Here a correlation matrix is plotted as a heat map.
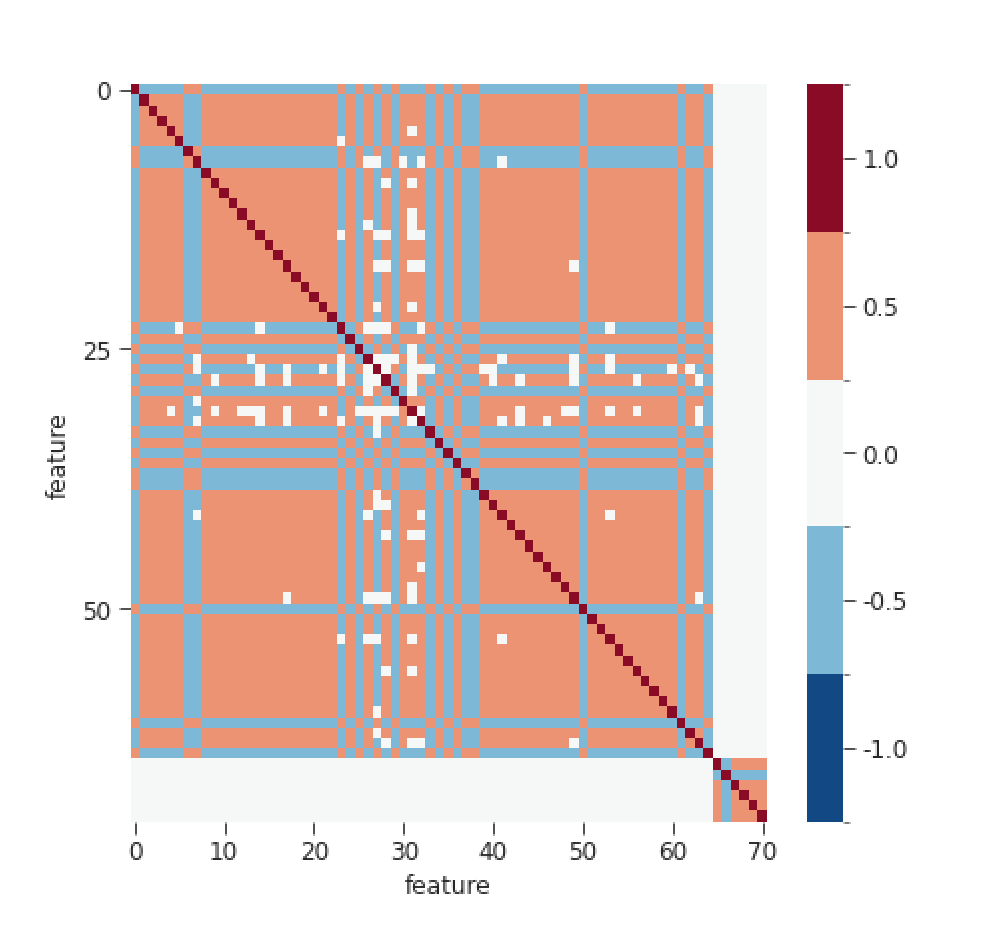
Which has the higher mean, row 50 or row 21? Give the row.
21
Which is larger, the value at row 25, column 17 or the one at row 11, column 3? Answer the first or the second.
the second
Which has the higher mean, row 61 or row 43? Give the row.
43
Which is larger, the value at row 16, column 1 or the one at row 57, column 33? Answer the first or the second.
the first
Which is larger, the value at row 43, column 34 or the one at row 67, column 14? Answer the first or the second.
the first
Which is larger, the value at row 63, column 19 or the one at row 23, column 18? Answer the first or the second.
the first
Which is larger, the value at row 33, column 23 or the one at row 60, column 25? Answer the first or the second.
the first
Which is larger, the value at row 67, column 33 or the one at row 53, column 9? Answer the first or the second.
the second
